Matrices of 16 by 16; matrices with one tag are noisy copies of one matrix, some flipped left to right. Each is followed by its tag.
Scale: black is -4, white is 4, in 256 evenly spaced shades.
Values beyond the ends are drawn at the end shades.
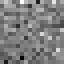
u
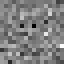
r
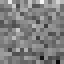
u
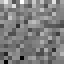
u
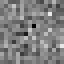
r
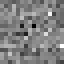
r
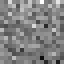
u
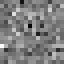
r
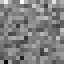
u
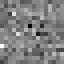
r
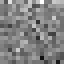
u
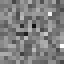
r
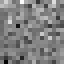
u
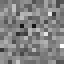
r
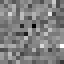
r
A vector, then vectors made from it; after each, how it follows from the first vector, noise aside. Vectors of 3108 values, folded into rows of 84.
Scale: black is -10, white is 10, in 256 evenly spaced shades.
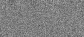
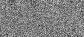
scaled up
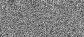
scaled up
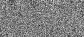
scaled up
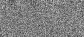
scaled up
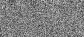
scaled up
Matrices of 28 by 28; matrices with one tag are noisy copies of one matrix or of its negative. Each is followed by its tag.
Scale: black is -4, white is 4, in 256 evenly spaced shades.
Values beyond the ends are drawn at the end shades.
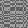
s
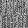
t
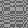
s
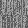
t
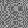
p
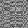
s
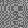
p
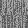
t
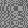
p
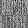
t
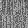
t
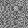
p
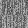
t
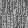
t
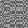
s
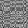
s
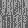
t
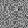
p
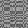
s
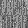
t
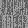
t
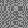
p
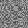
p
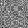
p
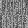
t
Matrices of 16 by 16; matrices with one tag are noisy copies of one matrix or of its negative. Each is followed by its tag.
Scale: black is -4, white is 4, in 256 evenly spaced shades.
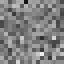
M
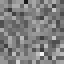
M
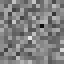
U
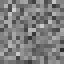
U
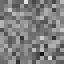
M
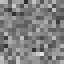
M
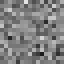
M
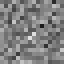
U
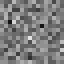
U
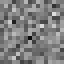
U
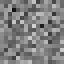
U
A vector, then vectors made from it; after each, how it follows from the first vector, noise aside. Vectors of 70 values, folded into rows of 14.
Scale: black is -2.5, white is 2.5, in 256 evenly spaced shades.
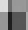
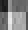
negated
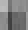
shrunk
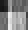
negated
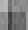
shrunk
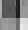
reversed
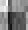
copied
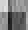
copied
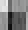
copied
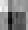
copied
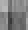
shrunk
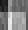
negated
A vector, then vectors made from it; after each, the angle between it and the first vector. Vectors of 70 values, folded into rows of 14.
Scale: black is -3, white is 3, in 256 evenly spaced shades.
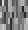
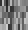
partly aligned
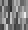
partly opposed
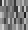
partly aligned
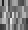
nearly opposite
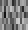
partly aligned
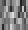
partly opposed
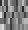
nearly parallel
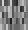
partly aligned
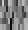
nearly parallel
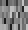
partly aligned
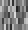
partly aligned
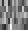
nearly opposite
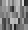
orthogonal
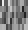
nearly parallel
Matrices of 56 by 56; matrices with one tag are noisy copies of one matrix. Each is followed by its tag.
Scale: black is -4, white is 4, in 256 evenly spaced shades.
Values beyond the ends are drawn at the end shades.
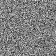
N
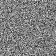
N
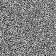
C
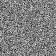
C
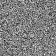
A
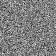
C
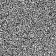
A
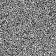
A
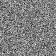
C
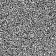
A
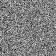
C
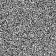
A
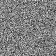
N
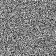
N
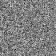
C
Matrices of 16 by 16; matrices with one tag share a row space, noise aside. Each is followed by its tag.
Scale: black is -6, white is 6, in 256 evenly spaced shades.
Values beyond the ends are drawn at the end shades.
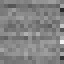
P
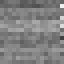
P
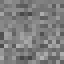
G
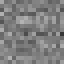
G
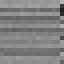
P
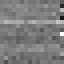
P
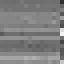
P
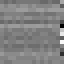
P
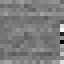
P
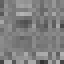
G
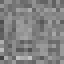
G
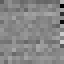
P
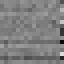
P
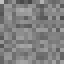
G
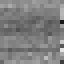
P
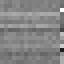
P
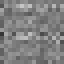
G
